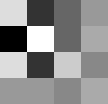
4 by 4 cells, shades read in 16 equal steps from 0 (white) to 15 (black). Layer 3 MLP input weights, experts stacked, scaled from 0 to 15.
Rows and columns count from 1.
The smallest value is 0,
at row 2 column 2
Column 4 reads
6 5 7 5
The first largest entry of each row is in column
2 1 2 3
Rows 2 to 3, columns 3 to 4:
9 5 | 3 7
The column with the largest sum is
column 2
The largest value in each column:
15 12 9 7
